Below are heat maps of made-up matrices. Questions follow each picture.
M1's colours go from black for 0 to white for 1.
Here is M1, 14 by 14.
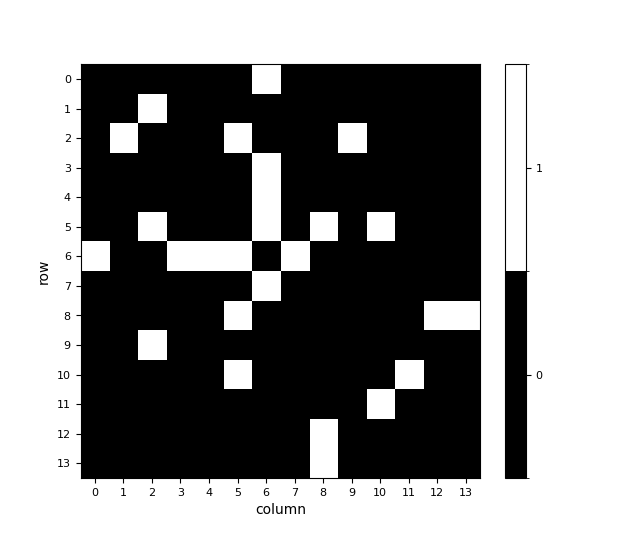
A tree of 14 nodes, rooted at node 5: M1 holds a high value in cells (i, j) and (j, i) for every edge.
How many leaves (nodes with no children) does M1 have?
9
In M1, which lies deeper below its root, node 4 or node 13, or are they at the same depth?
the same depth
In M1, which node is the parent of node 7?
6
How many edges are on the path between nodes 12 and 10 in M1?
3
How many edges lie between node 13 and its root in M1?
2
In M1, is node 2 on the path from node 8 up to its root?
no
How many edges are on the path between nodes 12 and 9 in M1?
4
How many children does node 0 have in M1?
0
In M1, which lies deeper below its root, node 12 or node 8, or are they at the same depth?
node 12
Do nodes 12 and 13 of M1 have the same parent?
yes
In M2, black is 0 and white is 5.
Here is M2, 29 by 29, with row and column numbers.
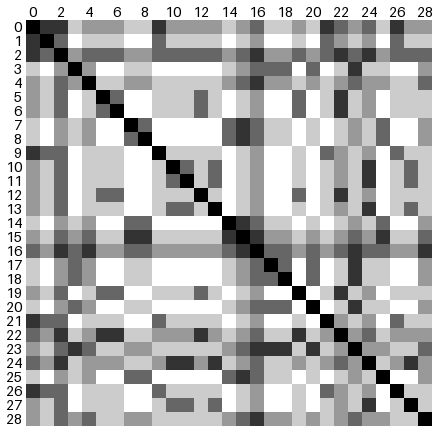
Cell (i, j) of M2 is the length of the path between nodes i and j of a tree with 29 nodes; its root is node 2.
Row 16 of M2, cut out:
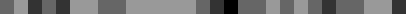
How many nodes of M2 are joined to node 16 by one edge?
5
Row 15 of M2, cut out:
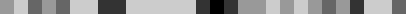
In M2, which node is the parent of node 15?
16
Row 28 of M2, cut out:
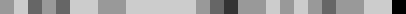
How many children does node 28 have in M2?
0
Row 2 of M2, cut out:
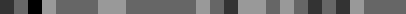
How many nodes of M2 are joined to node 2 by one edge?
4
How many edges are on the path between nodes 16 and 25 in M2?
2
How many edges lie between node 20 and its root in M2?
3
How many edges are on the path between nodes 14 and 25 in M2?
2
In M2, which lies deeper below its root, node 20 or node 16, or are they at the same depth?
node 20
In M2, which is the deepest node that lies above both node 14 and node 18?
16
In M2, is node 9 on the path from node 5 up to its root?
no
